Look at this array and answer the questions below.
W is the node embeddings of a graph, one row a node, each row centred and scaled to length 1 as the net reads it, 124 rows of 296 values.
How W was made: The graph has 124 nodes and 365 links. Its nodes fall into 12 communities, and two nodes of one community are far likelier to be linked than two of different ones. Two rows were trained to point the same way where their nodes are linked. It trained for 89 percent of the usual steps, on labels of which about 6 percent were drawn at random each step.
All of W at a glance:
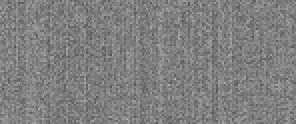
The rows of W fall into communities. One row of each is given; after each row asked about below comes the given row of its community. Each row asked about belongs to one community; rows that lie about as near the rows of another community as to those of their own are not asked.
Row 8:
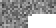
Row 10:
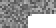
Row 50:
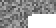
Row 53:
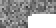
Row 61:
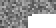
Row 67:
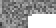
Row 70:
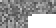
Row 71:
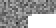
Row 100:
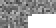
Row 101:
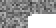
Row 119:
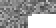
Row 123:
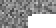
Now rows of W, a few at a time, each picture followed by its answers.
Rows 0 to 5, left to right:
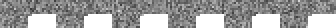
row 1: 70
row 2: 10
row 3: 61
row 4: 101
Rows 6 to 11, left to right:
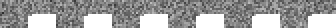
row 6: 8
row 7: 123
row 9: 50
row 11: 101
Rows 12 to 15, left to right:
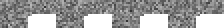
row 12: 10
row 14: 61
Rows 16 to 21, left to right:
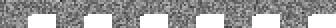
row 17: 123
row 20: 61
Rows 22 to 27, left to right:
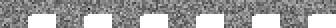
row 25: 71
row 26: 53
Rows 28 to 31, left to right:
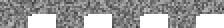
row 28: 70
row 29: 61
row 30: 123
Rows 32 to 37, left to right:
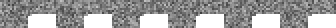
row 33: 53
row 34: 101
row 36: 8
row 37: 61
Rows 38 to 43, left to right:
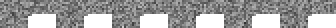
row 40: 53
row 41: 8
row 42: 50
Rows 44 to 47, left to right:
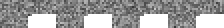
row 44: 71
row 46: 70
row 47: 8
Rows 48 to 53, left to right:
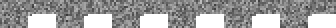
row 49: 70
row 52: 101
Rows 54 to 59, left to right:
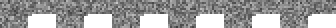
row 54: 70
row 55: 70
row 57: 100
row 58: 50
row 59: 101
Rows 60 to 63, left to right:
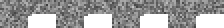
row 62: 8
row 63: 53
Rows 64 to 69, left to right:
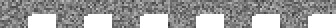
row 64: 50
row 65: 71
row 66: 53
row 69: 67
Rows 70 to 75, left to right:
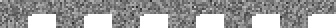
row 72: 61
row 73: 119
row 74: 100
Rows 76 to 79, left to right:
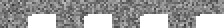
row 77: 71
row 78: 10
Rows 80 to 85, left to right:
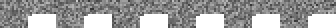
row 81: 101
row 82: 123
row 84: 50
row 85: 50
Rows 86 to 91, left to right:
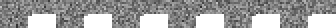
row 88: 50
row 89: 61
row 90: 101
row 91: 70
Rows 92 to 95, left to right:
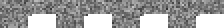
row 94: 123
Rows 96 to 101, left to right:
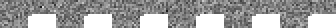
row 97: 10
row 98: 8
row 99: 119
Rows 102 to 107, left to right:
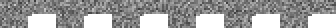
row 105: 53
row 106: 101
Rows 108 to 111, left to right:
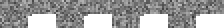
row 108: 61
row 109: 10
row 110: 70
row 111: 71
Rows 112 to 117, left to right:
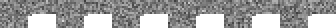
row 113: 100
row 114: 71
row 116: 123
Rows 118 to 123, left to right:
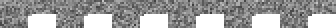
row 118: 53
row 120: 71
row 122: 53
